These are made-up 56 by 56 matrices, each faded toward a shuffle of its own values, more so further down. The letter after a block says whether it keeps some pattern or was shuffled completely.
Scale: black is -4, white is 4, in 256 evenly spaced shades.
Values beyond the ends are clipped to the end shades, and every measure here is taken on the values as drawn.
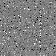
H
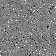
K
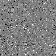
H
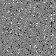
H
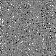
H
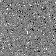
K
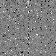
H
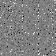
H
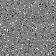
H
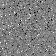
K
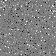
K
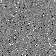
K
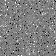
H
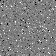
K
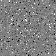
H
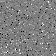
K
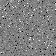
K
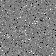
K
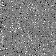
H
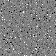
H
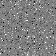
H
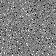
K
